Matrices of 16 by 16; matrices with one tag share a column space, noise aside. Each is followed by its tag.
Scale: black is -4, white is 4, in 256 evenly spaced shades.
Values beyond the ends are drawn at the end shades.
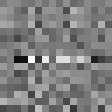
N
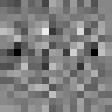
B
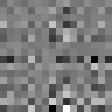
N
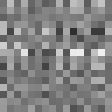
B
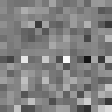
N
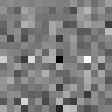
N
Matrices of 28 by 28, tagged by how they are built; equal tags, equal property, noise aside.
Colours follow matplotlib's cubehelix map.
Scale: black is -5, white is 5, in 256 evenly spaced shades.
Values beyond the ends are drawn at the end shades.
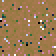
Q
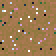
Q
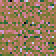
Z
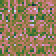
Z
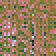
Z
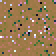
Q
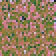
Z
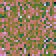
Z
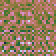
Z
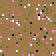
Q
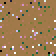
Q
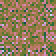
Z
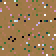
Q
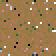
Q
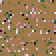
Q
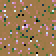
Q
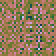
Z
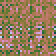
Z
